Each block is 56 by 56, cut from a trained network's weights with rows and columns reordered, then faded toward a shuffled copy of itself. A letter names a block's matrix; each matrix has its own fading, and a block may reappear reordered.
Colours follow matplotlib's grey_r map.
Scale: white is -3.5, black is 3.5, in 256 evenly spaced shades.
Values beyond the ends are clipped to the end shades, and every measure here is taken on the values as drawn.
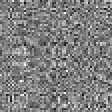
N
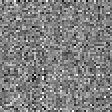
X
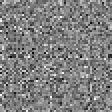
X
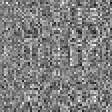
N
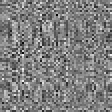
N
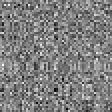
N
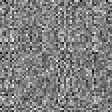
N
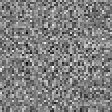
N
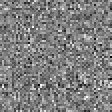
X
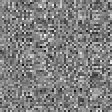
N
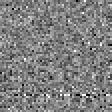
X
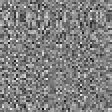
N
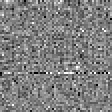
X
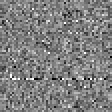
X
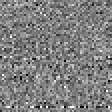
X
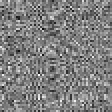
N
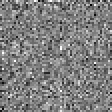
X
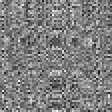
N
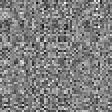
N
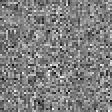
X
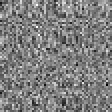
N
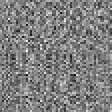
N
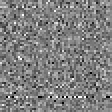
X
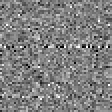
X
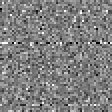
X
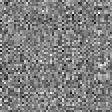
N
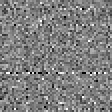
X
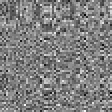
N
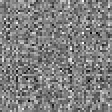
N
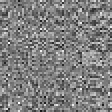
N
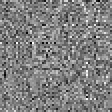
X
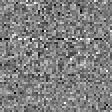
X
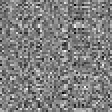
N
